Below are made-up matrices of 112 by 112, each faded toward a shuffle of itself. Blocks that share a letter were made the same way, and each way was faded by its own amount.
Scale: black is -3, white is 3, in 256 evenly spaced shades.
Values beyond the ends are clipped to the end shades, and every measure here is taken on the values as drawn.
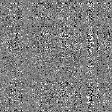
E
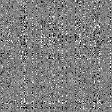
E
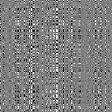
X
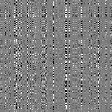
X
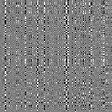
X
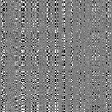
X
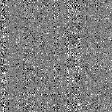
E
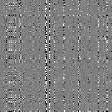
X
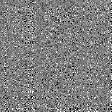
E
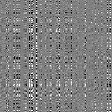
X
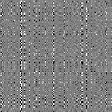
X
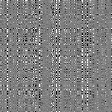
X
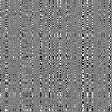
X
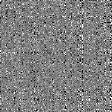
E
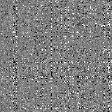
E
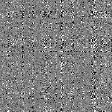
E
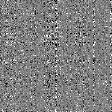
E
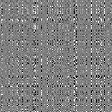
X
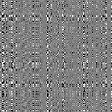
X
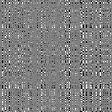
X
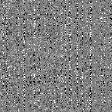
E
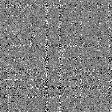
E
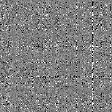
E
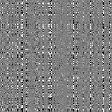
X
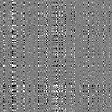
X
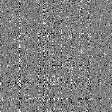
E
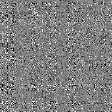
E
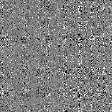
E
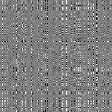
X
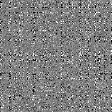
E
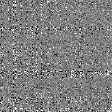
E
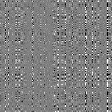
X
